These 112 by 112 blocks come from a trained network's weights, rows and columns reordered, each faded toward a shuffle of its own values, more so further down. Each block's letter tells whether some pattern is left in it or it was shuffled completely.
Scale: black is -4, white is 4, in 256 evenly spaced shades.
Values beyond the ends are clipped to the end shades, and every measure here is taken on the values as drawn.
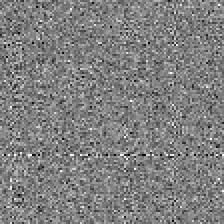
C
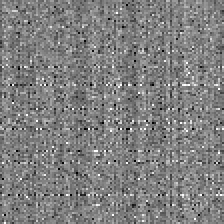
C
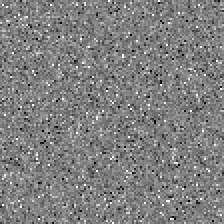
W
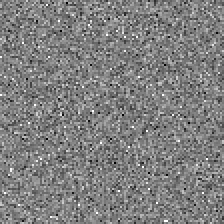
W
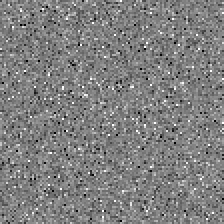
W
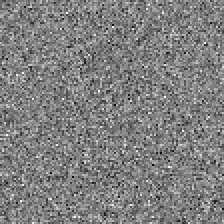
W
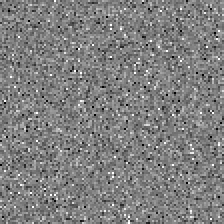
W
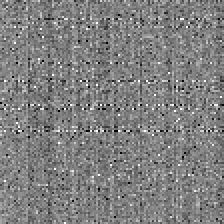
C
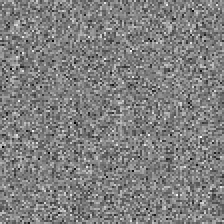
C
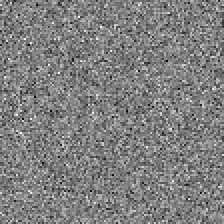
W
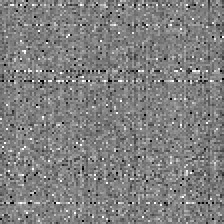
C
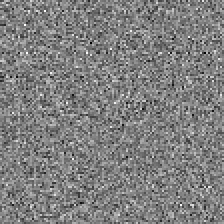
C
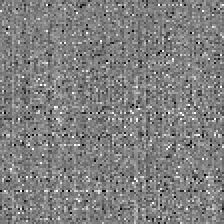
C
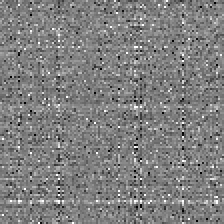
C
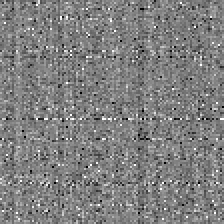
C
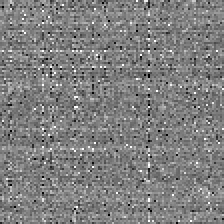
C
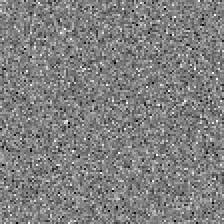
W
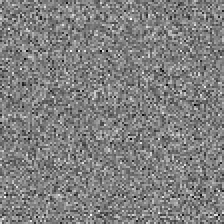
C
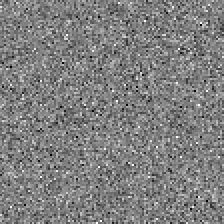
W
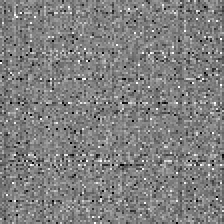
C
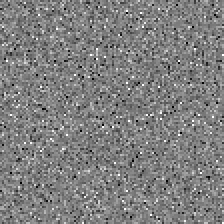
W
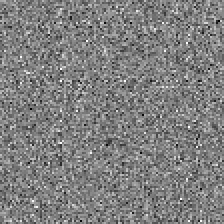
C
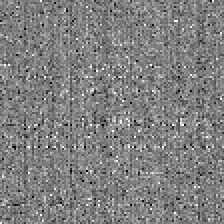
C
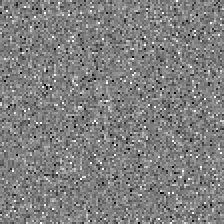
W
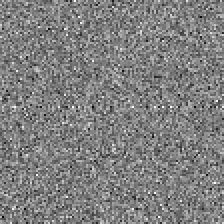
C
